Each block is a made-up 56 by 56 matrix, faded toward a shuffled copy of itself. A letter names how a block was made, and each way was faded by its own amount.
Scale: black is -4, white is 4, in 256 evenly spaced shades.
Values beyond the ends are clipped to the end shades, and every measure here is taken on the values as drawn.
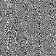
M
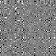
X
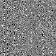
M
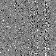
M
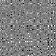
X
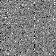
M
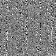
M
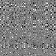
X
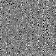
M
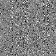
M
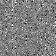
M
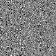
M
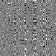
X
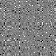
X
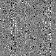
M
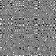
X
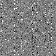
M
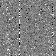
M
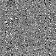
M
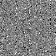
M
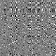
X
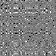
X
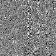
M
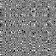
X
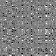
X
